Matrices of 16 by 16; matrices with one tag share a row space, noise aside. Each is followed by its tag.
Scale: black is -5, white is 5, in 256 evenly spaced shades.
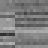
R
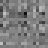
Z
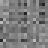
Z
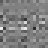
Z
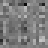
Z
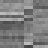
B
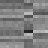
B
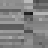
B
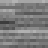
R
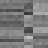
B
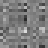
Z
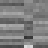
B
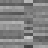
B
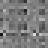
Z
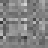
Z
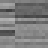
R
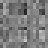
Z
